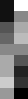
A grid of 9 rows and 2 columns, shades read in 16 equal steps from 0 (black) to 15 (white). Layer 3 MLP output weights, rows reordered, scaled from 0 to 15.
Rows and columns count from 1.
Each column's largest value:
12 15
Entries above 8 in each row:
1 0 1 1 0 1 1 1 1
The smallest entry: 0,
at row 9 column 2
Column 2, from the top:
15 8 10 11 8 5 2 3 0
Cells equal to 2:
1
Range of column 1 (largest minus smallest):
11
